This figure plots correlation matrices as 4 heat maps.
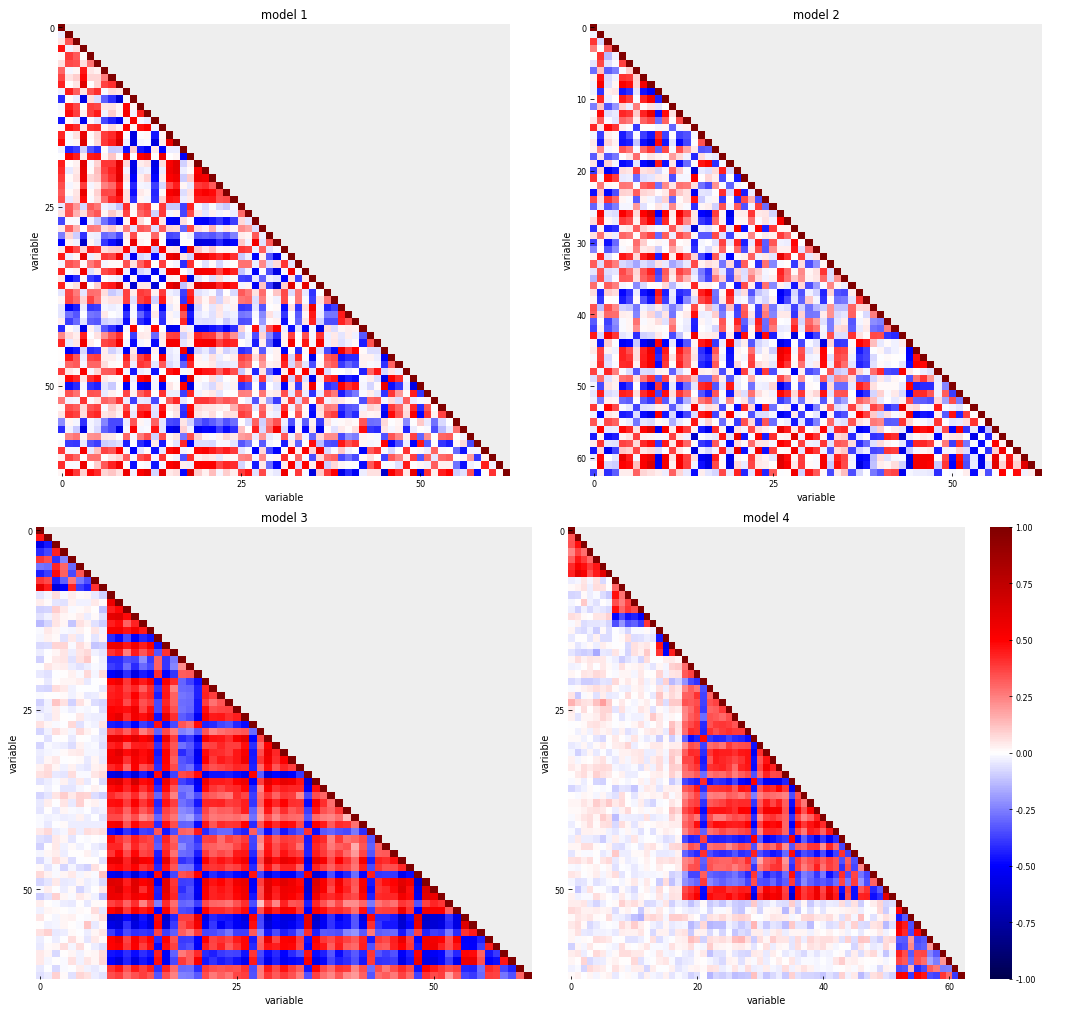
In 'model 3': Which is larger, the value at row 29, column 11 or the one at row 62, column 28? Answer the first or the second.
the first
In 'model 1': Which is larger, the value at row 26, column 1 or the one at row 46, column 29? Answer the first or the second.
the first
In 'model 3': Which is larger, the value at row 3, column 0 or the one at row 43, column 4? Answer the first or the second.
the second
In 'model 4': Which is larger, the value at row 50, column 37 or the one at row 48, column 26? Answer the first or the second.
the first
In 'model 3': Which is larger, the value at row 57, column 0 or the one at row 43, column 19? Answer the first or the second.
the first
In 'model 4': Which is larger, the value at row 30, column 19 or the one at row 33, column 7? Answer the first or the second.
the first
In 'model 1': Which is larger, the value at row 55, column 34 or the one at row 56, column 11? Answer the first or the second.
the second
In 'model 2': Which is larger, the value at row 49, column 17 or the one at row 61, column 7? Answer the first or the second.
the second
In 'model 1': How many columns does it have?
63
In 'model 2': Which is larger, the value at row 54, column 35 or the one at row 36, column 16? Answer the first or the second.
the second
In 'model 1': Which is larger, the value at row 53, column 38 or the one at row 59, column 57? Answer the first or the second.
the first
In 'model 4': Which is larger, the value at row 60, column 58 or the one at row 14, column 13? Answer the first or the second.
the second
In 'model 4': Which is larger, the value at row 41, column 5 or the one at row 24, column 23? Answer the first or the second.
the second
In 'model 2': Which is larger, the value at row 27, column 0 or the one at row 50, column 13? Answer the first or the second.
the first
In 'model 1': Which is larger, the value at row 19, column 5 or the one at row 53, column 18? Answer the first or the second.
the second
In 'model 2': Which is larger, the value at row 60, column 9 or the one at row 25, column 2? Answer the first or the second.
the second
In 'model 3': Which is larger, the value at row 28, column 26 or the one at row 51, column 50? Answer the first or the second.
the second
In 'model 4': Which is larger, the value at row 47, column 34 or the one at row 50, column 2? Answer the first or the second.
the first
